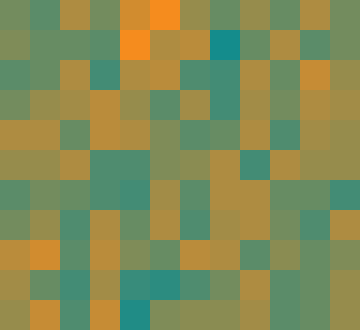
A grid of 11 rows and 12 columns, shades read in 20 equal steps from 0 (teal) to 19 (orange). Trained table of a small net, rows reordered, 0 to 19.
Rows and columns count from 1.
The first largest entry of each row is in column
6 5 11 4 4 3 8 4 2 9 2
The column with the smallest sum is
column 10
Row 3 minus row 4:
-2 -4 1 -10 2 8 -7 0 1 -1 2 -1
